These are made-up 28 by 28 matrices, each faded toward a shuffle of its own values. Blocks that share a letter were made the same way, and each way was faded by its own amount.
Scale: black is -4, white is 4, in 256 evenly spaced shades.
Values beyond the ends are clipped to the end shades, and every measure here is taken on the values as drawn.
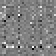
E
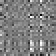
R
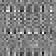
R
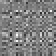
R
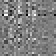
E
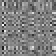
R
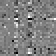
E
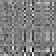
R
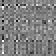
R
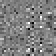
E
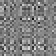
R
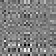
R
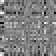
E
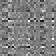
R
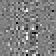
E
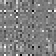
E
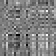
R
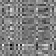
R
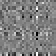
R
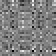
R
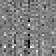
E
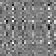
R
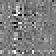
E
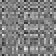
R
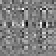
R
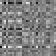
R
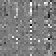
E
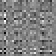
R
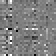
E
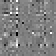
E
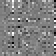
E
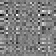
R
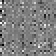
E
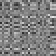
R
